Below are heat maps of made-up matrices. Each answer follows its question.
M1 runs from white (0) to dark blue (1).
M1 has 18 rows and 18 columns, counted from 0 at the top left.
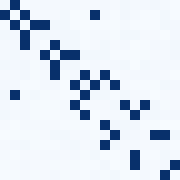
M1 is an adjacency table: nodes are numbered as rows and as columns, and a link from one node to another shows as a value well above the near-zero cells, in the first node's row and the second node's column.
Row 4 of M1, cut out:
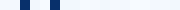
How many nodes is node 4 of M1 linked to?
2
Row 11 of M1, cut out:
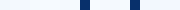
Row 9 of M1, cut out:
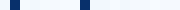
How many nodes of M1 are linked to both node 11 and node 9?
1
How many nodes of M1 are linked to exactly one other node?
7
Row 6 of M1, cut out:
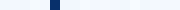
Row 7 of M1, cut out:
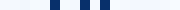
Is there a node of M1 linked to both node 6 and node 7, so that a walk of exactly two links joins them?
yes
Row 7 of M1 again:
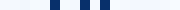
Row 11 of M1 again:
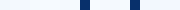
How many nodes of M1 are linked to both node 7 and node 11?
1
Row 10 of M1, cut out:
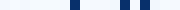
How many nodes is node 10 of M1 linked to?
3
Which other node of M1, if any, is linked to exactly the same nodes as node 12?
node 14
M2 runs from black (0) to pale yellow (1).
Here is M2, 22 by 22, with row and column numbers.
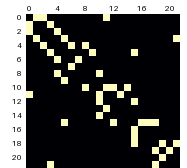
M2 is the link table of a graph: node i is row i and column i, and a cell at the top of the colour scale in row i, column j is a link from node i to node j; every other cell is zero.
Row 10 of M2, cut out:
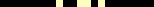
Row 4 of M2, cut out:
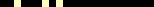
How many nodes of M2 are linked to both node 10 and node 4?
1
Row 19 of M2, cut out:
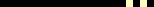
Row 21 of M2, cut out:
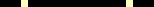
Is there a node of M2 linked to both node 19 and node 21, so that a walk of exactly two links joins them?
yes
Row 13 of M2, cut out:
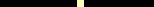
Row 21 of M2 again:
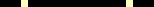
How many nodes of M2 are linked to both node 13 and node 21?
0
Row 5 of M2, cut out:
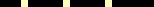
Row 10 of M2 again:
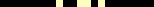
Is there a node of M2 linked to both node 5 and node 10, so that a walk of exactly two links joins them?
no
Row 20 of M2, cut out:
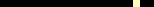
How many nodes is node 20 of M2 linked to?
1
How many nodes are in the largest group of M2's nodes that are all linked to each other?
2
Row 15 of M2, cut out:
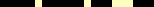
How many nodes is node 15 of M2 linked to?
5
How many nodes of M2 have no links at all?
0
